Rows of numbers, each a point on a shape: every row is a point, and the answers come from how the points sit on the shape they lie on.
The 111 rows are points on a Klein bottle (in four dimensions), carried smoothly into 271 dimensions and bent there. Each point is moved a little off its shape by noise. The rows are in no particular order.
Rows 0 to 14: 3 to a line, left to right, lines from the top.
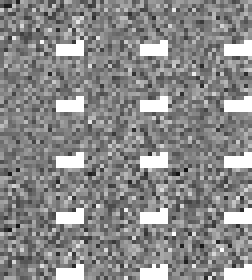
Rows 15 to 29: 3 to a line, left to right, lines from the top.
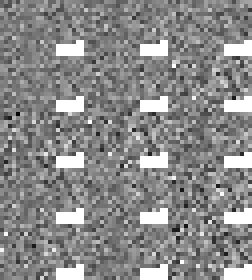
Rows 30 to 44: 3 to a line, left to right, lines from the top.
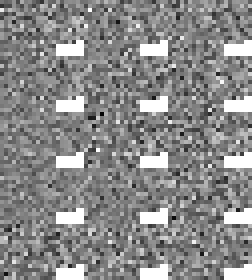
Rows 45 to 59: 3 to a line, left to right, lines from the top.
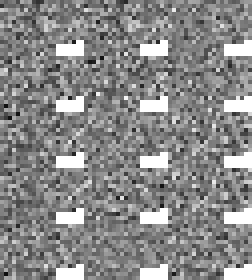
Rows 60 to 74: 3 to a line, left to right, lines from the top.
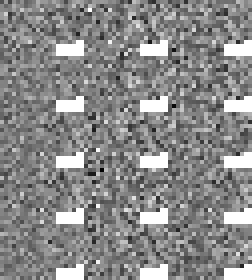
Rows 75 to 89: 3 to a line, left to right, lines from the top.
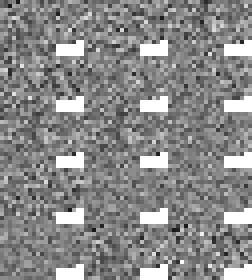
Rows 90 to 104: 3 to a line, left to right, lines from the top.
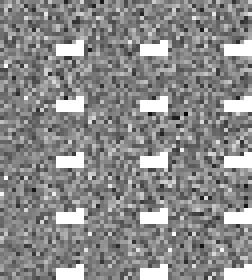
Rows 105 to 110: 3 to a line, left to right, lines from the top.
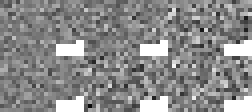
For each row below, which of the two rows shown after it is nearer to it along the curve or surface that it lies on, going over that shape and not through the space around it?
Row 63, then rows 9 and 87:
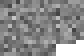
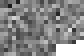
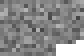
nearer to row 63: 9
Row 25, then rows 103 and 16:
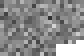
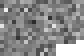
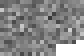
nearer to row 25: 16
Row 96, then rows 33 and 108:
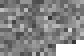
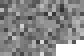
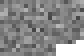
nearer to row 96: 33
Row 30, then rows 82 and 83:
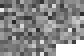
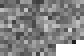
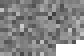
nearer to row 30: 82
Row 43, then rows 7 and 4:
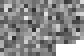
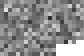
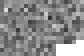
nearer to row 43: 7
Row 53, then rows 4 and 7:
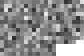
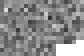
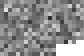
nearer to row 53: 7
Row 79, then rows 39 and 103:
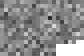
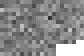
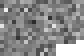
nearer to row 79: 39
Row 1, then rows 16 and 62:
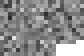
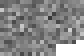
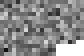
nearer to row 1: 16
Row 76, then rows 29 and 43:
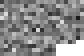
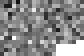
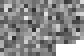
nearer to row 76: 29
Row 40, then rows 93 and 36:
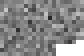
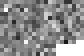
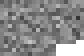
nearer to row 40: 36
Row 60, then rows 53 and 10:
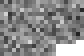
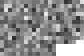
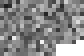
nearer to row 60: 10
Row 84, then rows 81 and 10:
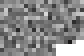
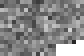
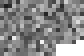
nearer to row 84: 81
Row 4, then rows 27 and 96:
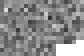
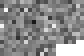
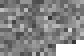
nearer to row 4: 27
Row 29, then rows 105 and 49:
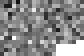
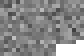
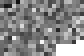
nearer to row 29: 49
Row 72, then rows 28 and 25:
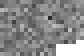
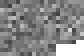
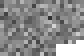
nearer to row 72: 25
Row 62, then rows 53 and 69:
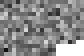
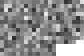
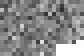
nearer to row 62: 69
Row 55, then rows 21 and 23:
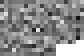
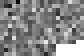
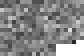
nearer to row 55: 21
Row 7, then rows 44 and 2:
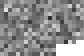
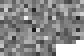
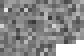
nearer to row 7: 44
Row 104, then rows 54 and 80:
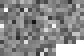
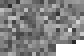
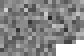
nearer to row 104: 80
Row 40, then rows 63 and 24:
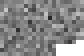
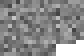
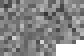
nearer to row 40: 63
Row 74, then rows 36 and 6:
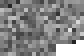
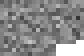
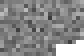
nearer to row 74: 36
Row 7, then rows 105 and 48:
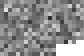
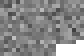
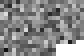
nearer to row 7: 105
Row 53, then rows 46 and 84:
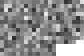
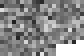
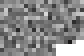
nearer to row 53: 84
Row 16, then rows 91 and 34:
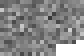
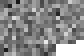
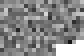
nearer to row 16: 91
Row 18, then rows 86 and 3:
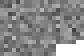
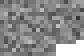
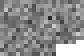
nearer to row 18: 86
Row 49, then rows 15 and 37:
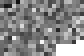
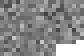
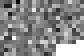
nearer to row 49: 37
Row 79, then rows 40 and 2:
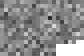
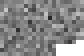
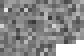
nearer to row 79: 40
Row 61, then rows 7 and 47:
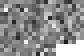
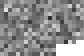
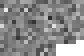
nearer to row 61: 7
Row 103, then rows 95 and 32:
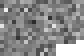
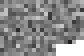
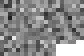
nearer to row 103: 95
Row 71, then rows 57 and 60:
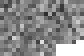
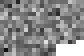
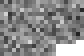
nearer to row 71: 60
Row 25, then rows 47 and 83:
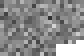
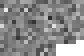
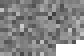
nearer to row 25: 83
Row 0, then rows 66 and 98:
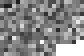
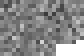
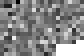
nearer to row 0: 98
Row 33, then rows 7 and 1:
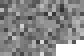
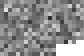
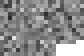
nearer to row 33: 1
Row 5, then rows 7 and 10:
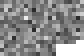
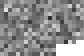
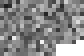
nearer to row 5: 7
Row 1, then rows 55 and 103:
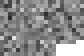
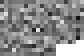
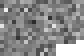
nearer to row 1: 55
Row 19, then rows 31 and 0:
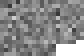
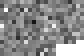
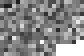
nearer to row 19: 0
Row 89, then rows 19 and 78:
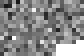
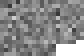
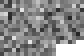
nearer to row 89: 78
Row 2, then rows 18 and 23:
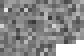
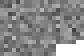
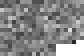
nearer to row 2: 23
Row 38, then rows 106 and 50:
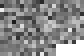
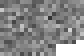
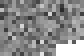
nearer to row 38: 50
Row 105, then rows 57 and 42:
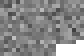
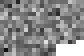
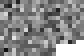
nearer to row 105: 57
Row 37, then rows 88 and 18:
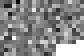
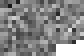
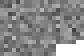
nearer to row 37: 88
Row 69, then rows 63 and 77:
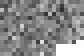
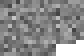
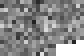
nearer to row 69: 63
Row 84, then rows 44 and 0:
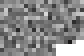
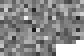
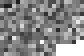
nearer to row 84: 44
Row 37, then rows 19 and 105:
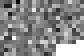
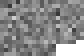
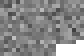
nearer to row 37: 19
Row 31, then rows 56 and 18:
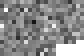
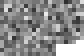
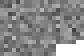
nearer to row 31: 56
